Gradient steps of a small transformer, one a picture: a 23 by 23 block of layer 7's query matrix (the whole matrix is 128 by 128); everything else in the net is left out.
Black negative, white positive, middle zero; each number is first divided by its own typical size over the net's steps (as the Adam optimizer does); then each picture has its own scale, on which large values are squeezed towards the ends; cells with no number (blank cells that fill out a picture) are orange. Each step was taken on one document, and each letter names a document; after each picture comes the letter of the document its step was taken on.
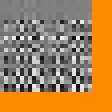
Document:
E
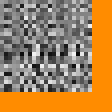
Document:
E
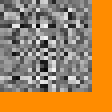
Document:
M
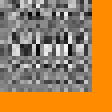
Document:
M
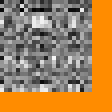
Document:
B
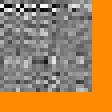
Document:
B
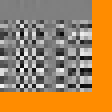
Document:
E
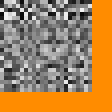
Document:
M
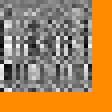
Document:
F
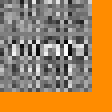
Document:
M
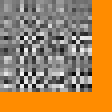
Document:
E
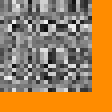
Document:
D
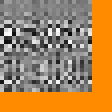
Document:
F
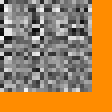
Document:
F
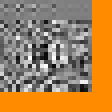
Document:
B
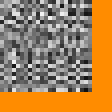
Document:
D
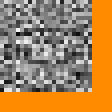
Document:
F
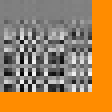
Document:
E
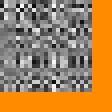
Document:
B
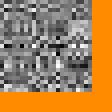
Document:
B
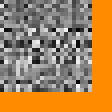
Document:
F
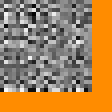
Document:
B
